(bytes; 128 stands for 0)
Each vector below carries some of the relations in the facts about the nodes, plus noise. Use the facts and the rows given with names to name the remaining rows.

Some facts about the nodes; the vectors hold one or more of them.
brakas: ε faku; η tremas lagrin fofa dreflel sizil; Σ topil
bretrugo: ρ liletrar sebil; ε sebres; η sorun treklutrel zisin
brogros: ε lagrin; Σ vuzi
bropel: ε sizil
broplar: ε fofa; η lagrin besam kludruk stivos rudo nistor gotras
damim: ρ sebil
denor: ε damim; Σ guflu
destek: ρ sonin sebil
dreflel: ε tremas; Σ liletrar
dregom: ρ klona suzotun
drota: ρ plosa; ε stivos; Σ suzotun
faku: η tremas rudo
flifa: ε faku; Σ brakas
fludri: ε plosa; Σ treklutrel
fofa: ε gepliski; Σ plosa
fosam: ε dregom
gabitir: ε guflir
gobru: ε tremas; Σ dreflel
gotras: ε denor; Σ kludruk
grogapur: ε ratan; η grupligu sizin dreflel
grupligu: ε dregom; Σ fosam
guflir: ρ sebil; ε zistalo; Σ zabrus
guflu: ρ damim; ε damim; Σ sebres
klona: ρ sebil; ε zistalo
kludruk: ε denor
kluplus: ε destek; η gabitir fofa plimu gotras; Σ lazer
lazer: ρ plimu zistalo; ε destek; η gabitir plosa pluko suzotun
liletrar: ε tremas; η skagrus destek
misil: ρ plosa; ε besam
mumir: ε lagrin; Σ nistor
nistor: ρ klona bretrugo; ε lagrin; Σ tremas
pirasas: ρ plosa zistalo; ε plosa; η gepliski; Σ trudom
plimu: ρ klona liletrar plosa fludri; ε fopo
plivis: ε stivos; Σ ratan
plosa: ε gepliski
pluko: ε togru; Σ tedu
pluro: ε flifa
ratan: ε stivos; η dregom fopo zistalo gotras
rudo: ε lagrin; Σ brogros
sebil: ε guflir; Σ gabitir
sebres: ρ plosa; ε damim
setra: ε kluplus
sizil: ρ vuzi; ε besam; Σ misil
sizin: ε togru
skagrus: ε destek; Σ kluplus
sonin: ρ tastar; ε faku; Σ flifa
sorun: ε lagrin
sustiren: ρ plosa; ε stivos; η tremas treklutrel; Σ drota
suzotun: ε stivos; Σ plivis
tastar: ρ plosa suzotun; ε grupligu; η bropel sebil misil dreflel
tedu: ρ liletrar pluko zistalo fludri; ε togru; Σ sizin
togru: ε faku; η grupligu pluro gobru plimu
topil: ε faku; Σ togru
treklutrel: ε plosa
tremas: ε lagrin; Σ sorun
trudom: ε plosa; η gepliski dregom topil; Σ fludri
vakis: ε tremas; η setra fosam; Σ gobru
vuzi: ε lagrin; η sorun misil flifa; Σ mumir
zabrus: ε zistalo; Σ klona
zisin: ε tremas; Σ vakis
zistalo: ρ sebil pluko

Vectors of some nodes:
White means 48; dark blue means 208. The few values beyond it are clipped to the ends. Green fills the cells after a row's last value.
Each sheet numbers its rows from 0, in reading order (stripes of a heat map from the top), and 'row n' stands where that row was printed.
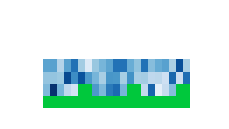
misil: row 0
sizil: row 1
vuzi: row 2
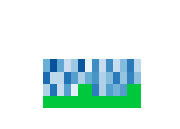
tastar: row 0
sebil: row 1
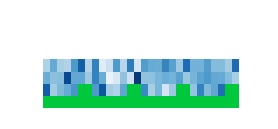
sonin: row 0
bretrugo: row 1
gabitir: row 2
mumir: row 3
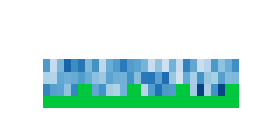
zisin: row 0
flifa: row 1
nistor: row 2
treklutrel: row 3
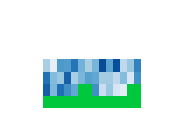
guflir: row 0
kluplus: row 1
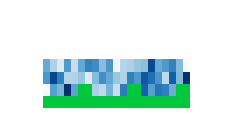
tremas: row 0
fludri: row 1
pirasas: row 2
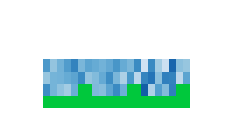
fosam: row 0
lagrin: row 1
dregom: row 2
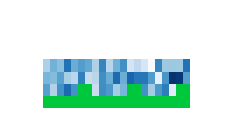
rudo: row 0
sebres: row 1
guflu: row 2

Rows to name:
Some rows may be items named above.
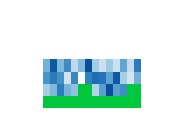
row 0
ratan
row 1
nistor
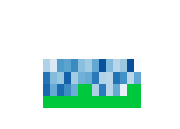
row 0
guflir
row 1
tastar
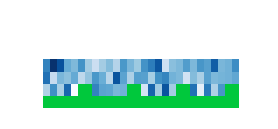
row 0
grogapur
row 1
destek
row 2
dreflel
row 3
gotras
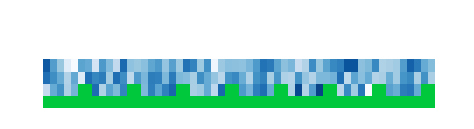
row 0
liletrar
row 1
dregom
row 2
topil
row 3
fludri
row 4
sizil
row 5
treklutrel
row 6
grogapur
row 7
sizil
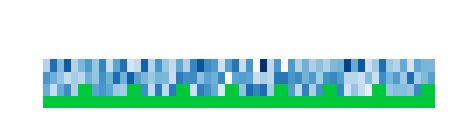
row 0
broplar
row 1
drota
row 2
pluko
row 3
togru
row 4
sustiren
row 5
zistalo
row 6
kluplus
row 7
klona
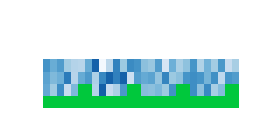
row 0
plimu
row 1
sorun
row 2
klona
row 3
tedu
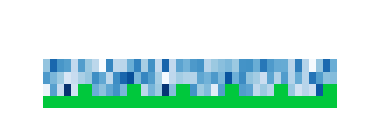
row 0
brakas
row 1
damim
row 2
faku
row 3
plosa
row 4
vakis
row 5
suzotun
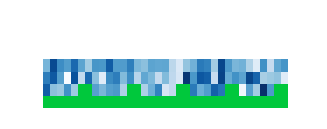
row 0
trudom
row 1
grupligu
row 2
lazer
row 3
gepliski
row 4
tremas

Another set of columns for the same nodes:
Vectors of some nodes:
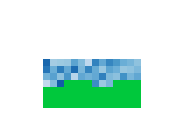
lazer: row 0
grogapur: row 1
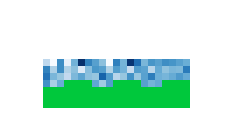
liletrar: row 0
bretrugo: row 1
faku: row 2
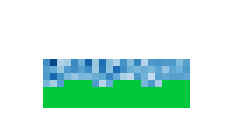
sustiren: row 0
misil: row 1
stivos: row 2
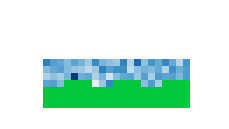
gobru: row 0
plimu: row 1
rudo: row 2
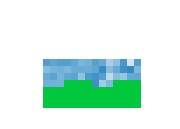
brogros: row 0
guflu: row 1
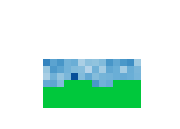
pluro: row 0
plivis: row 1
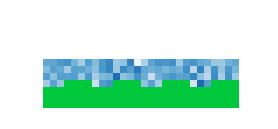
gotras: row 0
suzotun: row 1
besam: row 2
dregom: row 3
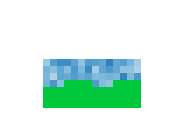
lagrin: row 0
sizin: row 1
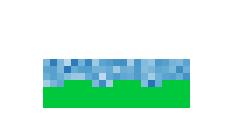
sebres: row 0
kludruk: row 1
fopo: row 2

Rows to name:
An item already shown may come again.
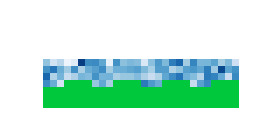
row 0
destek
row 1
guflir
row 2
tremas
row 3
pluko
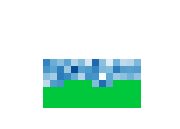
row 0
pluko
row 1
zistalo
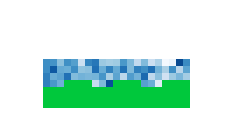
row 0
sizil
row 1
lazer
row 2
destek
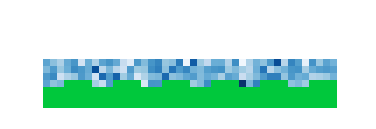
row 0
guflu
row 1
vakis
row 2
suzotun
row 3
tedu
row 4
sorun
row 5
guflir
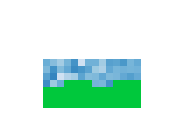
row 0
guflu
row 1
fludri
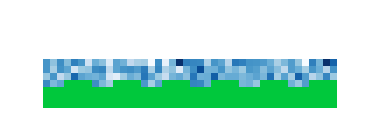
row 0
togru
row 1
damim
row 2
liletrar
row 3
sizil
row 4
grupligu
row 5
bretrugo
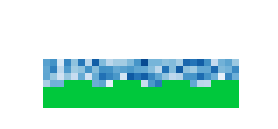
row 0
klona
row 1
sonin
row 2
pirasas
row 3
tastar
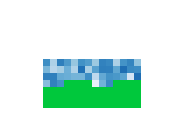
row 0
trudom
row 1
plosa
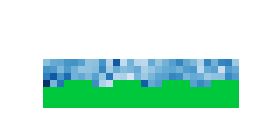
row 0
vuzi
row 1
sebil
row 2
treklutrel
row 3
ratan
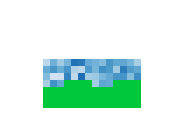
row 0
nistor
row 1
gabitir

